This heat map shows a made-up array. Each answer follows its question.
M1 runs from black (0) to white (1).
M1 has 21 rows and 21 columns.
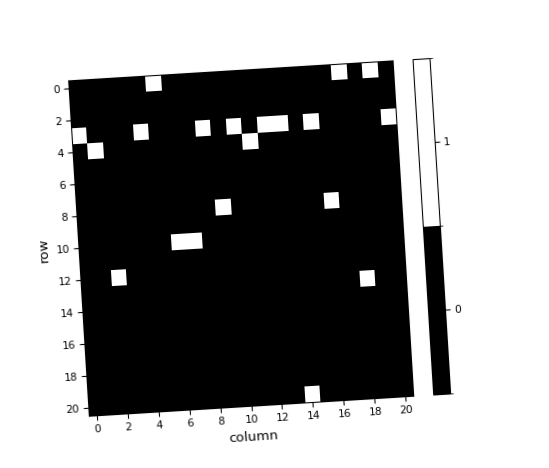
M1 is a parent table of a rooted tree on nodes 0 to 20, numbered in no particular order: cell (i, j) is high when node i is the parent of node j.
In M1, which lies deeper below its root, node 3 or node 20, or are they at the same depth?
node 20
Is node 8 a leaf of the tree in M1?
no
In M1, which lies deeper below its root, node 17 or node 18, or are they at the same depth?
the same depth
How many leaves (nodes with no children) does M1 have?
13
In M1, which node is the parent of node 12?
3
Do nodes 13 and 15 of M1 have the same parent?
yes
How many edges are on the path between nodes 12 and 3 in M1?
1
